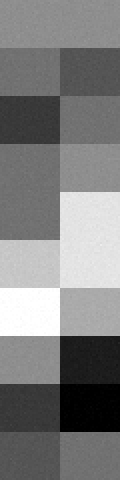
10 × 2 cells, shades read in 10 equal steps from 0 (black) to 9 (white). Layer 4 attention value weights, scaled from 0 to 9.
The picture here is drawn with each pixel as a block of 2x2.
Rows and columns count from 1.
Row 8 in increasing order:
1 5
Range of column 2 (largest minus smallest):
8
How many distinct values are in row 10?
2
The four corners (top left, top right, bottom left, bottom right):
5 5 3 4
